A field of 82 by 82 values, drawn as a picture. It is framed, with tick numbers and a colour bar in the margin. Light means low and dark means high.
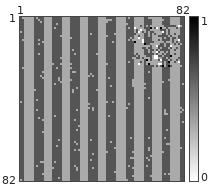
No overall slope runs across the table. The top right is the roughest part. An odd patch, rougher than its surroundings, sits in the top right. Stripes running up and down repeat 9 times from left to right. The values fall into two levels.
